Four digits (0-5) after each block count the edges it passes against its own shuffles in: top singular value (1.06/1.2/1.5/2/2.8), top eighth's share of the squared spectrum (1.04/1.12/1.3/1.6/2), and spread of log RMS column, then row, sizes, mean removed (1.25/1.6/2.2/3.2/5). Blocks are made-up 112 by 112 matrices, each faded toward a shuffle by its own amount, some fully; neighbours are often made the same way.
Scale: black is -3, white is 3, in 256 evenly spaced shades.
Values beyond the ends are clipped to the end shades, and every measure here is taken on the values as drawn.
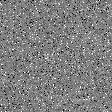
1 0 0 0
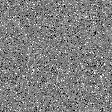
3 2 0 1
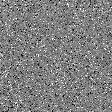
0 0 0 0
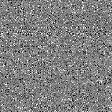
4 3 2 2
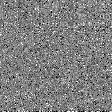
3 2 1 1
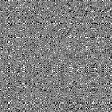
5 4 2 3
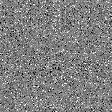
3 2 0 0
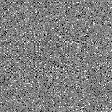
4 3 1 2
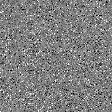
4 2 1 1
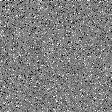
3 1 0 0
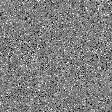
2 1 0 0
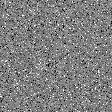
1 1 0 0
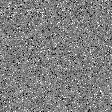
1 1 0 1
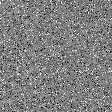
0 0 0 0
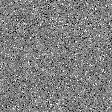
0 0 0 1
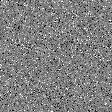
0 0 0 0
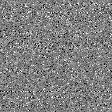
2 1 0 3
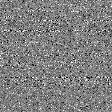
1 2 0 3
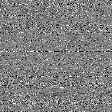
2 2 0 4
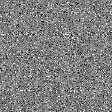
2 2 0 3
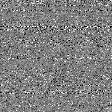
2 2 0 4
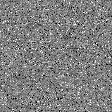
0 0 0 2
